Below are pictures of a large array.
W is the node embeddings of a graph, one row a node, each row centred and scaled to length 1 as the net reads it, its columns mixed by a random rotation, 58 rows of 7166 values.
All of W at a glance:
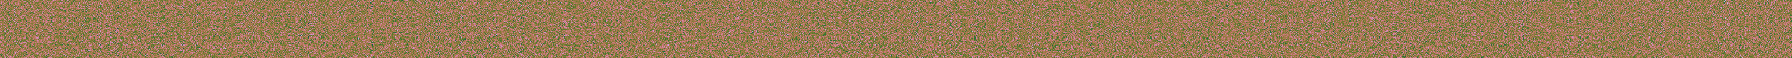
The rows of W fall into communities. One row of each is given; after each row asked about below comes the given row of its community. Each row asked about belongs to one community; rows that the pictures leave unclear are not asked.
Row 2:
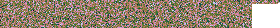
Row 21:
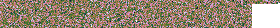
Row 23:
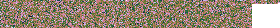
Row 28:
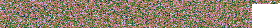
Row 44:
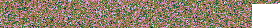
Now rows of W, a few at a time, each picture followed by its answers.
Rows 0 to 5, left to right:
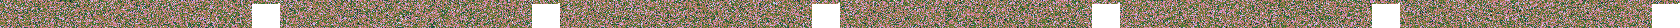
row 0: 21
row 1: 44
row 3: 2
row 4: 23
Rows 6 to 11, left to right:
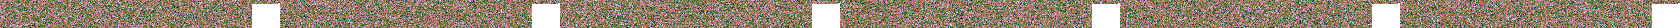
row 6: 44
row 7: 28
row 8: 2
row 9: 21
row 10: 44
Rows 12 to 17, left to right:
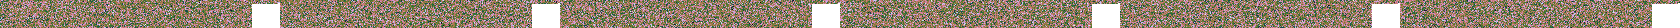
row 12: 23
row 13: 23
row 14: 21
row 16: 28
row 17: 44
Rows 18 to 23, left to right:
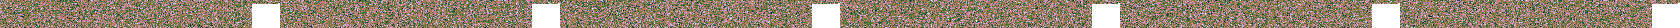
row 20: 21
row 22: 28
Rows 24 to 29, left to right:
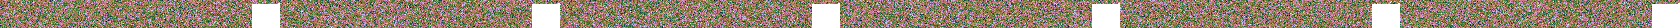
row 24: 2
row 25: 23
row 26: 21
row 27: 2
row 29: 44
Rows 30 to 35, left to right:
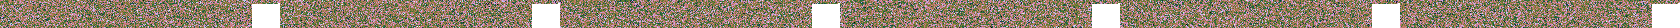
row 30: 23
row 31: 2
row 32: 21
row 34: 23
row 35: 2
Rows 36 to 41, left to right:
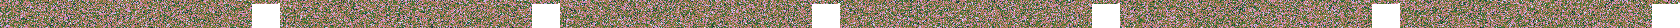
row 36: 44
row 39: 21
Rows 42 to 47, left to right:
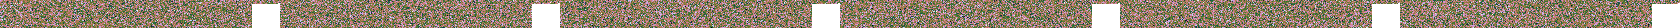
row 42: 44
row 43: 28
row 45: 44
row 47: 23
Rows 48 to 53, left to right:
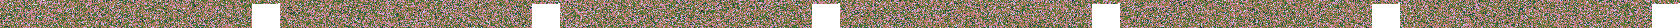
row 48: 28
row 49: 21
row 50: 44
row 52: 2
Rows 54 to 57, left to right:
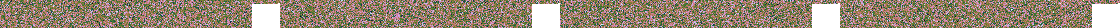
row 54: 21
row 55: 28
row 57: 44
